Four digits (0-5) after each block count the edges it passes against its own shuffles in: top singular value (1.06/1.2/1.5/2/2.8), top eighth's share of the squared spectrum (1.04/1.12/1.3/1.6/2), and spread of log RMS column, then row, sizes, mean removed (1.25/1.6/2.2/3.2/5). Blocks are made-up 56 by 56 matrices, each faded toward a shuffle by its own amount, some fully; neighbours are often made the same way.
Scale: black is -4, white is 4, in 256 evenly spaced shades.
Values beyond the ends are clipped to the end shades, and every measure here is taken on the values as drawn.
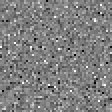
0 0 0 0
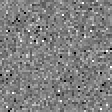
0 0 0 0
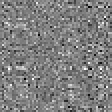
4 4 2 2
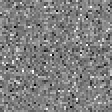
3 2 1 0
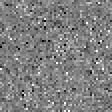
1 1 0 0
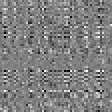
5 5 3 3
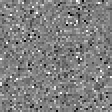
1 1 0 0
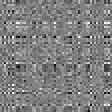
5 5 3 3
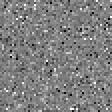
0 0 0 0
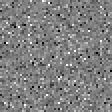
1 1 0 0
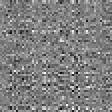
4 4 3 2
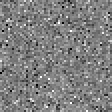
0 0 0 0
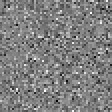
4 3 1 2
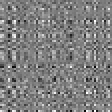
5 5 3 4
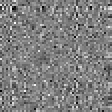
4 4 2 2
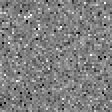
0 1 0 0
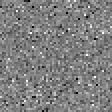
0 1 0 1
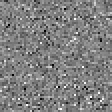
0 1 0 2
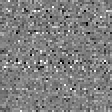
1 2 0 3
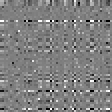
5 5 3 3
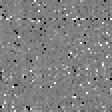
3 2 0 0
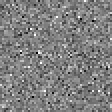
0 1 0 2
